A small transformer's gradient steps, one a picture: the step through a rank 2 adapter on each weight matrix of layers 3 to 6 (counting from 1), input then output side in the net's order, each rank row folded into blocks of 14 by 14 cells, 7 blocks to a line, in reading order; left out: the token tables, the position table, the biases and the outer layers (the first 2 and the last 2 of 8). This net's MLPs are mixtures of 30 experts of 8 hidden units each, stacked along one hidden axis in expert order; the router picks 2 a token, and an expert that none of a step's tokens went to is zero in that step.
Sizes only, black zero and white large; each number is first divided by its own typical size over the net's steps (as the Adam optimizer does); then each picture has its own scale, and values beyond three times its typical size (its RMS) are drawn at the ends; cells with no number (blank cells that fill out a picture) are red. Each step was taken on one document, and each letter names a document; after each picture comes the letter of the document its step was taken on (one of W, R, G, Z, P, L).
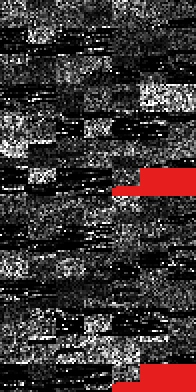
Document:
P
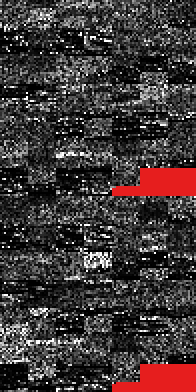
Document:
P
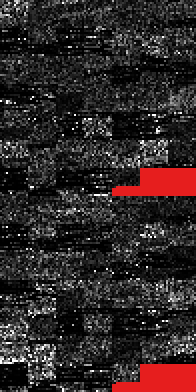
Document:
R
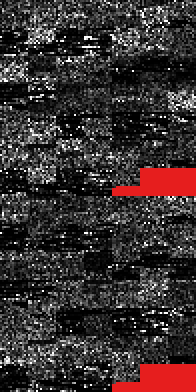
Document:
R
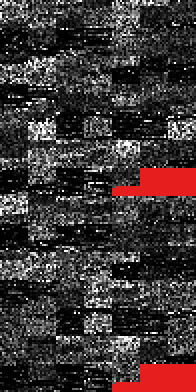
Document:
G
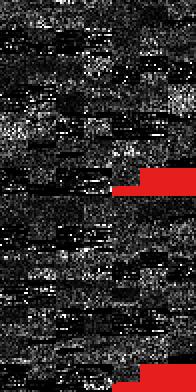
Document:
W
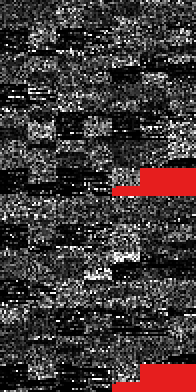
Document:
G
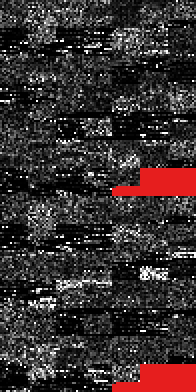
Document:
R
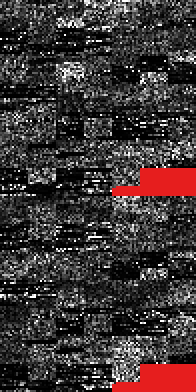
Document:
P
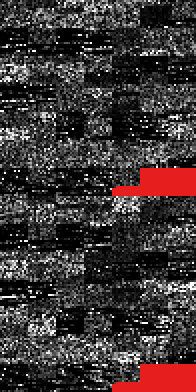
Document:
P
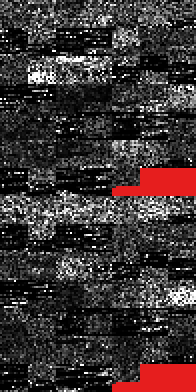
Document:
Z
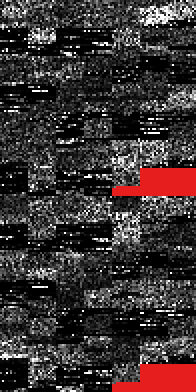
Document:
Z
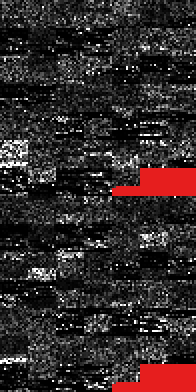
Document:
W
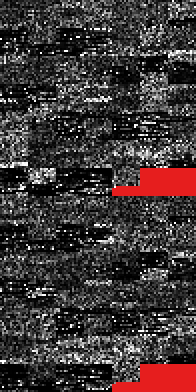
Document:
P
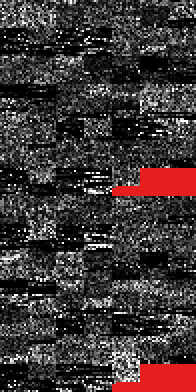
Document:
P
